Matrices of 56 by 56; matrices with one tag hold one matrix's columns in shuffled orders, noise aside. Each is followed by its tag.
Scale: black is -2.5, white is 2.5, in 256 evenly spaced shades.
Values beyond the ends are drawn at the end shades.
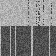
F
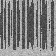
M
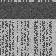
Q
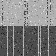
F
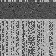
Q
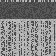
Q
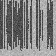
M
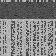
Q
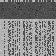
Q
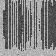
M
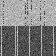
F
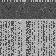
Q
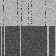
F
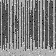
M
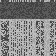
Q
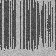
M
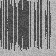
M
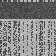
Q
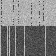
F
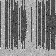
M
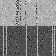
F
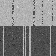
F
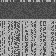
Q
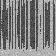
M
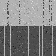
F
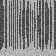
M
